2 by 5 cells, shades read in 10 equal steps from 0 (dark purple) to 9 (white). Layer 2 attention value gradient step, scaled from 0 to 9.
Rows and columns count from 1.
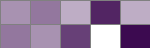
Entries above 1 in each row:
4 4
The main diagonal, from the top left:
5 5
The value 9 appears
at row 2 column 4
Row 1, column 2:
4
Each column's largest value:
5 5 6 9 6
